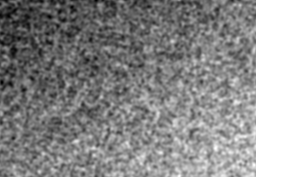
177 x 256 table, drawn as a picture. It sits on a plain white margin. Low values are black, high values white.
The bottom right is the ninth with the highest average. There is an overall slope up to the bottom right. The histogram is bell-shaped. The field is mottled with small blotches.
